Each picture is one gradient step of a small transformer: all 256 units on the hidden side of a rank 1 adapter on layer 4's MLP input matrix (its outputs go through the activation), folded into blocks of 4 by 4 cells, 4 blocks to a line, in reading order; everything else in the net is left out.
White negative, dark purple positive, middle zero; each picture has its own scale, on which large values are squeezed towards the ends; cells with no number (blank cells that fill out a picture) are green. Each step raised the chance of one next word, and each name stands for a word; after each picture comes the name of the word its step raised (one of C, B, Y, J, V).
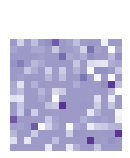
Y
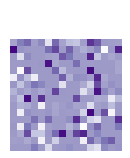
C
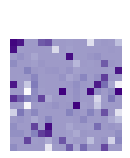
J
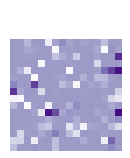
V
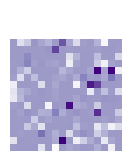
Y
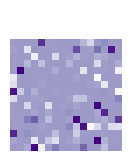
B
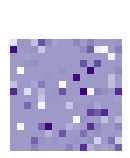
C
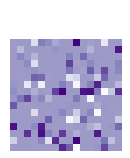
J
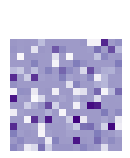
V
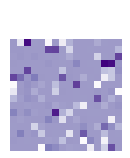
J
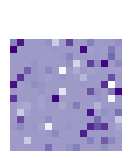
Y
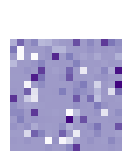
Y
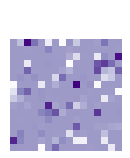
J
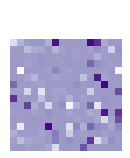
C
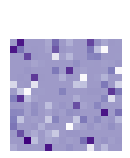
C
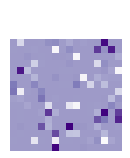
B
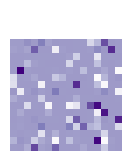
B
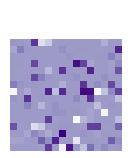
B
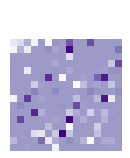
V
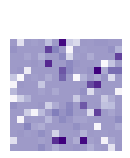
Y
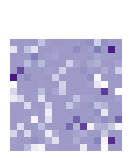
J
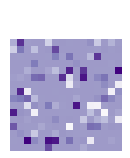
B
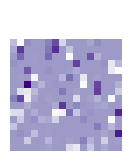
C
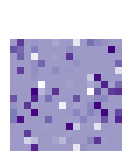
B
